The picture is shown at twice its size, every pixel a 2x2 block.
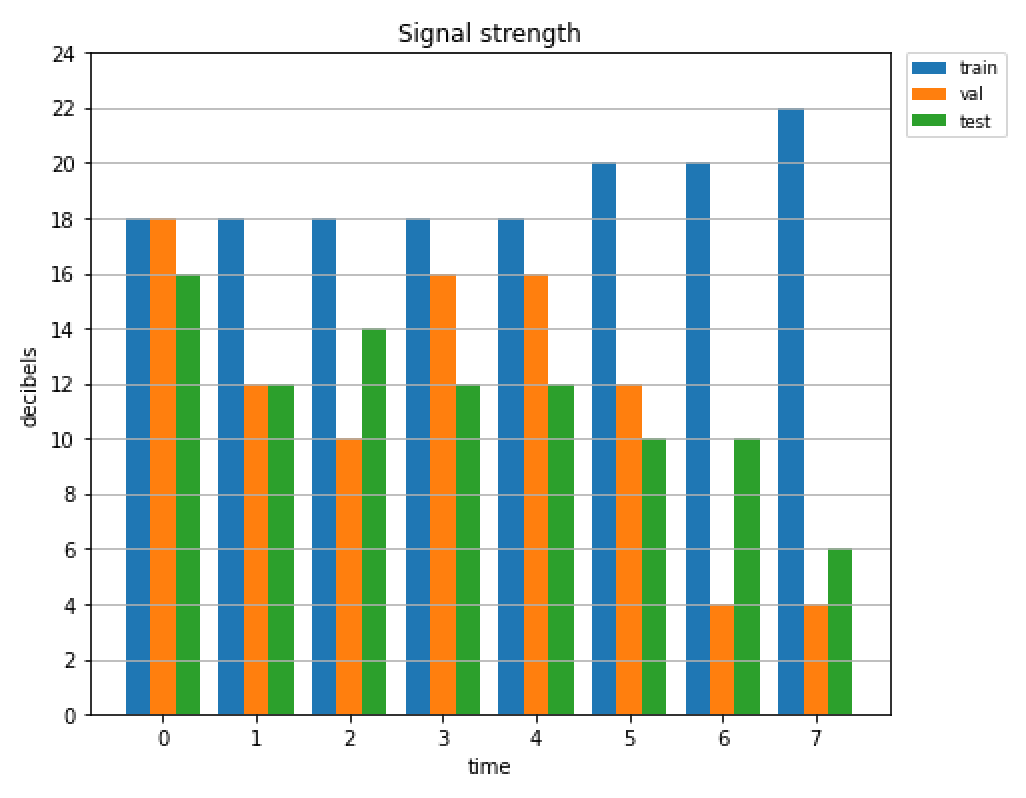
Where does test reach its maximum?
0
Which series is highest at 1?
train
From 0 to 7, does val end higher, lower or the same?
lower
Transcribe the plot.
Title: Signal strength
x-axis: time, ticks 0 1 2 3 4 5 6 7
y-axis: decibels, ticks 0 2 4 6 8 10 12 14 16 18 20 22 24
Legend: train, val, test
Values:
train: 18 18 18 18 18 20 20 22
val: 18 12 10 16 16 12 4 4
test: 16 12 14 12 12 10 10 6
